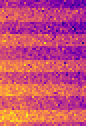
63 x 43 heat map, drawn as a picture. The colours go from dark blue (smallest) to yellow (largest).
Slope: up to the bottom left. Ninth with the lowest average: top right. Ninth with the highest average: bottom left. Stripes: horizontal, repeating 5 times.
